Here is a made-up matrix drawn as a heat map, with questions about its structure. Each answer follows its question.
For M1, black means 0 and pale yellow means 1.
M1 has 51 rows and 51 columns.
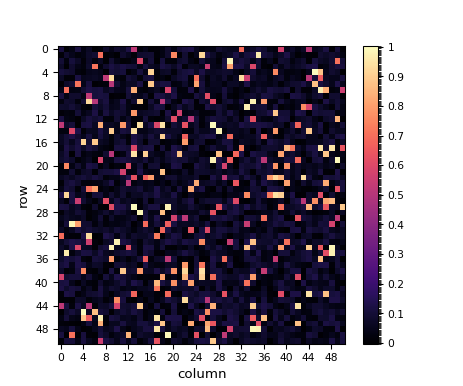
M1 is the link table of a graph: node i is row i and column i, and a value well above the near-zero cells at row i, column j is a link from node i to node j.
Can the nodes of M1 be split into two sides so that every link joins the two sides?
no
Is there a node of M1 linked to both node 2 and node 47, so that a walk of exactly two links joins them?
no
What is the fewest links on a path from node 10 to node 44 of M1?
1
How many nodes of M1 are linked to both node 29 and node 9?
1
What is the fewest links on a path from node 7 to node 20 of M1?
2
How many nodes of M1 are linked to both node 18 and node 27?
5
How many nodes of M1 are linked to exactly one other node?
1
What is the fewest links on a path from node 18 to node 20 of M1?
4
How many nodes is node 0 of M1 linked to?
4
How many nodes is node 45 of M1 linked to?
3
